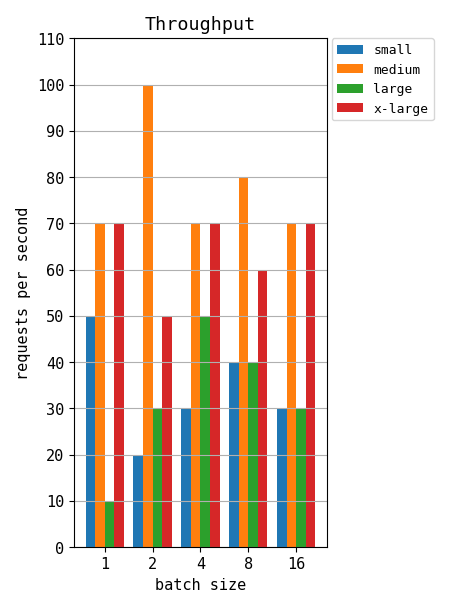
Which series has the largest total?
medium
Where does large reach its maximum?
4
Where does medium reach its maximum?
2
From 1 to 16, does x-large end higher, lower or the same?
the same
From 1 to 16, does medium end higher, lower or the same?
the same
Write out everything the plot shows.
Title: Throughput
x-axis: batch size, ticks 1 2 4 8 16
y-axis: requests per second, ticks 0 10 20 30 40 50 60 70 80 90 100 110
Legend: small, medium, large, x-large
Values:
small: 50 20 30 40 30
medium: 70 100 70 80 70
large: 10 30 50 40 30
x-large: 70 50 70 60 70
